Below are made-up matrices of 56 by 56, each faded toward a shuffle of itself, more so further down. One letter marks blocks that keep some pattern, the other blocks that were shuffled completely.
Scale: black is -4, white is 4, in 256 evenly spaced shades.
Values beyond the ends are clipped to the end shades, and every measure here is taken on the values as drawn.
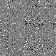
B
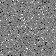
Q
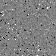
Q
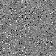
B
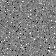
Q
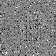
B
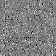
B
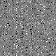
B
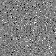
B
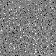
B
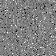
B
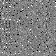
B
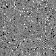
B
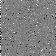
B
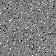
Q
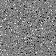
Q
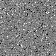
Q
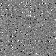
B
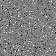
Q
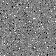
Q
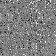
B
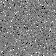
Q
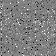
B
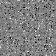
B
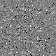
B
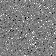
Q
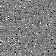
B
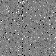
B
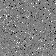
Q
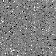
B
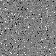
B
